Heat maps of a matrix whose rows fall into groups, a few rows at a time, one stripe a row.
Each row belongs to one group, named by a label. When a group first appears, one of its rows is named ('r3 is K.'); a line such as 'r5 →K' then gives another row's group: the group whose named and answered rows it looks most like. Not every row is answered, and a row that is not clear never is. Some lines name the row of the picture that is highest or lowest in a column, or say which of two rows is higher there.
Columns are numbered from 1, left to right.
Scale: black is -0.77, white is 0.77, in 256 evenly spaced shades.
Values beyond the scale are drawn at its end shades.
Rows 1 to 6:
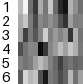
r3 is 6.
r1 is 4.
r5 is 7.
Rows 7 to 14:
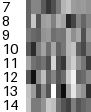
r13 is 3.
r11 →3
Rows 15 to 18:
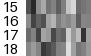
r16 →6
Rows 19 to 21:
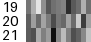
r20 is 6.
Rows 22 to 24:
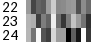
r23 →3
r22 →6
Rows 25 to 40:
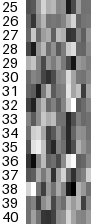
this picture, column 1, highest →38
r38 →4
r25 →7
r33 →7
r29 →4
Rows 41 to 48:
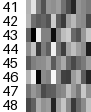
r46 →3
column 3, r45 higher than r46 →Yes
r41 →4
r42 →3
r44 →3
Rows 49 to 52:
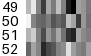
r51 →4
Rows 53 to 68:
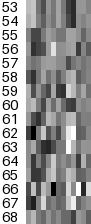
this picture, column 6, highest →56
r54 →4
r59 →3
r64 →6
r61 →6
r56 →6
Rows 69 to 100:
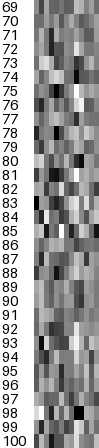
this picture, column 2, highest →98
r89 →4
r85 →3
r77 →7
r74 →7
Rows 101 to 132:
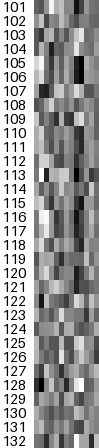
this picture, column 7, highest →113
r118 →4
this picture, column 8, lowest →109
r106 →4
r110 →4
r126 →3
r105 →4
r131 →4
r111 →4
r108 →7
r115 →4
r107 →6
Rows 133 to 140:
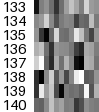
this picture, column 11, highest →139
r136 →4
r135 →6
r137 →4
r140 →7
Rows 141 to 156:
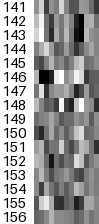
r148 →3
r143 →4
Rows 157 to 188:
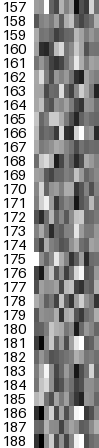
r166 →3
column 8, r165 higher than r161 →No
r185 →4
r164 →4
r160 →6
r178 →3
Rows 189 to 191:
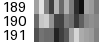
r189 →4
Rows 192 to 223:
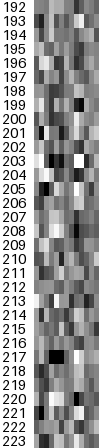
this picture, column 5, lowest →217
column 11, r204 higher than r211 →Yes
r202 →4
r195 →4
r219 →6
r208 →7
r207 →7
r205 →6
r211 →6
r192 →7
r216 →4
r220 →7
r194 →7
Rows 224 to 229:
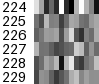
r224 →3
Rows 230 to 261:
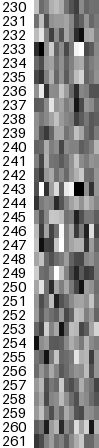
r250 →4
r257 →3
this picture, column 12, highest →246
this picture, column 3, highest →253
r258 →3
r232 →4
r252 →3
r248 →4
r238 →7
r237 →7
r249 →7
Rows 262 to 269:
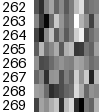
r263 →6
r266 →6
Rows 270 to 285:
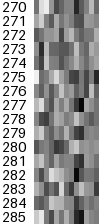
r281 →4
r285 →4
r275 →7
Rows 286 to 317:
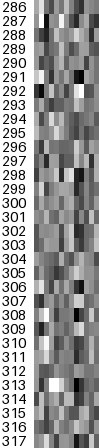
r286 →4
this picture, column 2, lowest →292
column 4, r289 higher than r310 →No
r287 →3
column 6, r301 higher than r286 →Yes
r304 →3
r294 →7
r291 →4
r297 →6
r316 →6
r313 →7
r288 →6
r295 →7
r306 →4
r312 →6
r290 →6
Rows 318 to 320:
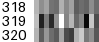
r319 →6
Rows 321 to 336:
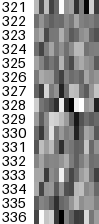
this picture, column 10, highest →328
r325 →3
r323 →3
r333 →3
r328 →3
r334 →3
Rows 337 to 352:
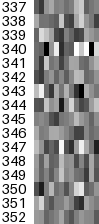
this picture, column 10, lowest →343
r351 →4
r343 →4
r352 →3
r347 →3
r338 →3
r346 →7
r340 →6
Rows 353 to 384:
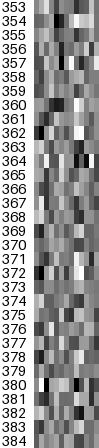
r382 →4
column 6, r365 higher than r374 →Yes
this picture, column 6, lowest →357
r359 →7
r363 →4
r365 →3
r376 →7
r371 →6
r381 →6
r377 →3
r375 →3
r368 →4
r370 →7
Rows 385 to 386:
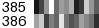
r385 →7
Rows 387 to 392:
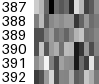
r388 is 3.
